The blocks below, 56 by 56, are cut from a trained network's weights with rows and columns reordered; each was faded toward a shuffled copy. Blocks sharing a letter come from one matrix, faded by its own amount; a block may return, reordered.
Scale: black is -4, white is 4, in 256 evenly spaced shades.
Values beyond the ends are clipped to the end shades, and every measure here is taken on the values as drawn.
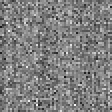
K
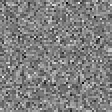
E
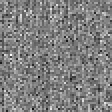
K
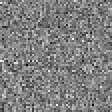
E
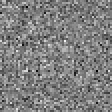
E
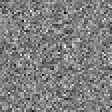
E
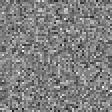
E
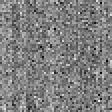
K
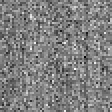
K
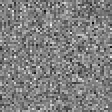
E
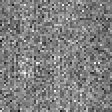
K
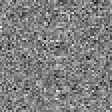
E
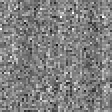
K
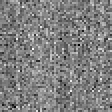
K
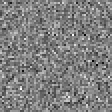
E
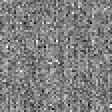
K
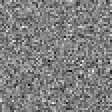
E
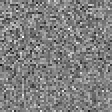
E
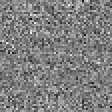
E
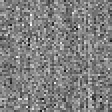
K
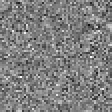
E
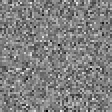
E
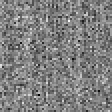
K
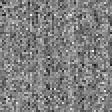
K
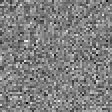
E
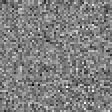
E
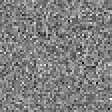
E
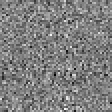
E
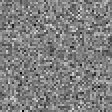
E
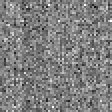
K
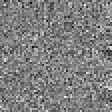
E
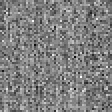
K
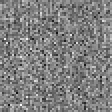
K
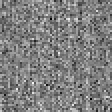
K
